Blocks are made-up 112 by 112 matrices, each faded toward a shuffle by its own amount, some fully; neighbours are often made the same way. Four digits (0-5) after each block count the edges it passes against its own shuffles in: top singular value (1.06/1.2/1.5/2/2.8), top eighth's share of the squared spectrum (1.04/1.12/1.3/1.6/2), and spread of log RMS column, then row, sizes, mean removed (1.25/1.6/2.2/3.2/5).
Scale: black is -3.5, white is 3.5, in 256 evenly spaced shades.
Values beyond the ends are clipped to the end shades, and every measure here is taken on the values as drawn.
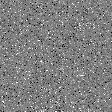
0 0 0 1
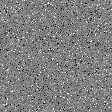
0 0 0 0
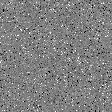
0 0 0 0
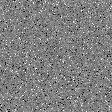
0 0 0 0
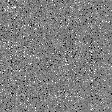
1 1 2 1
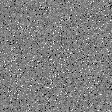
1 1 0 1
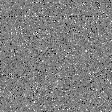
1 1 1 1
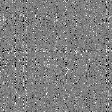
2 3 3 2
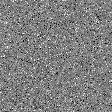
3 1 0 0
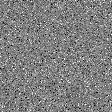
2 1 0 0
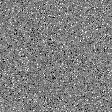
2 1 0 0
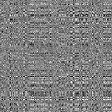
5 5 3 4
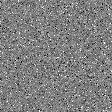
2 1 0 0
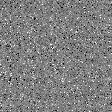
3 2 1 0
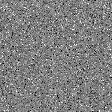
2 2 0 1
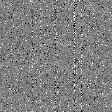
3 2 2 0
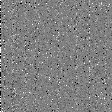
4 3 2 0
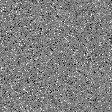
1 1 1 0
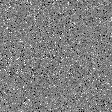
0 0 0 0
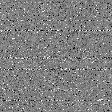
2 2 0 3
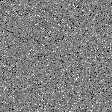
0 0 0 0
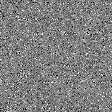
1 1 0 2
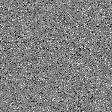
0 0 0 1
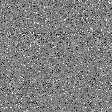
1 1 0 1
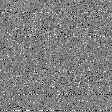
2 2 0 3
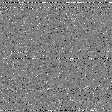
3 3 0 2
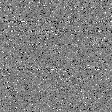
1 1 0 2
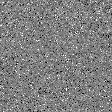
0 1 0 1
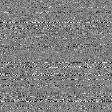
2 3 0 4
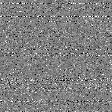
2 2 0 3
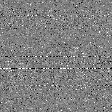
3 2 0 3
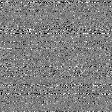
2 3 0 4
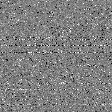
2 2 0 3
